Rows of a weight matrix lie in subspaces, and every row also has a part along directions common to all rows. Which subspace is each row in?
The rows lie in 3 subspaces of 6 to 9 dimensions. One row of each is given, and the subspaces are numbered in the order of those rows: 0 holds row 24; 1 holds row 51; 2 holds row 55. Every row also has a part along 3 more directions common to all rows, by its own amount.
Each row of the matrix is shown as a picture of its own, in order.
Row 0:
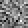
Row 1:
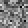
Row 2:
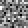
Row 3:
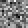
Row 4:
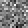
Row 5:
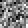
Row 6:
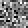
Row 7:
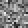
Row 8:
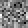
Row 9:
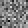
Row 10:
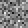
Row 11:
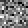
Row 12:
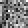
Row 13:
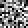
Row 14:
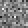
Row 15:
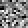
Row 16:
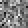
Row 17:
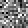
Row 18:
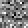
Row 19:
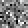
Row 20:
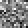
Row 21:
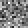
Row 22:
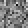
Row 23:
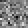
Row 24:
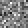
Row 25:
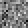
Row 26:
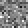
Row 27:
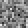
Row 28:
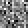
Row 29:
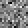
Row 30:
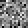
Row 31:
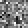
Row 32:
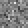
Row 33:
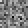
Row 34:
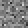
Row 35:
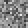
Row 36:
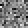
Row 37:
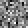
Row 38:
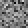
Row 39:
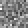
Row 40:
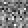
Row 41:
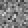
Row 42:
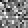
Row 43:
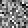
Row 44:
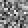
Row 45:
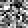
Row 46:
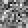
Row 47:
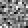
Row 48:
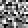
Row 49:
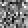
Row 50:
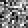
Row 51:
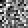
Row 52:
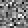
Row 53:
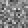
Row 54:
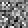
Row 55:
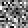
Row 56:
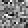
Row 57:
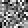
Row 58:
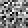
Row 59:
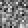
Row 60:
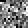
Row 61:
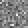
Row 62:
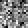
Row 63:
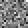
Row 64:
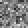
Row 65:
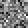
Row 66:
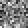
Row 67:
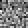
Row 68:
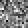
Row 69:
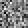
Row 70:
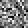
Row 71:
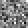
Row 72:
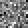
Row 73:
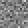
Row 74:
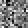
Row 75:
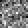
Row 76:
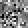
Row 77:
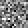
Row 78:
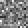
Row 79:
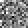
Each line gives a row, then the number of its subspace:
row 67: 2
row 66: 2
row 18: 1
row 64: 2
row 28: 2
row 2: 2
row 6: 2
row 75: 0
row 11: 1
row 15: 2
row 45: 0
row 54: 2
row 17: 1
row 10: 0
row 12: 0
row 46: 0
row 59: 2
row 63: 1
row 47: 2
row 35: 1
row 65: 1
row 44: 2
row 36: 1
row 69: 0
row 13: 1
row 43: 1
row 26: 2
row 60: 0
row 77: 2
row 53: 1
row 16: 0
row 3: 0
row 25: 0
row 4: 0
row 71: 1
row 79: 1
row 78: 1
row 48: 2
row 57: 1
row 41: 2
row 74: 1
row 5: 0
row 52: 1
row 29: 1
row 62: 0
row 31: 2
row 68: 1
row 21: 2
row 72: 0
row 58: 0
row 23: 0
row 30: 1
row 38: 1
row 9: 2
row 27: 0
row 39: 2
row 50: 0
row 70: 1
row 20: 2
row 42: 1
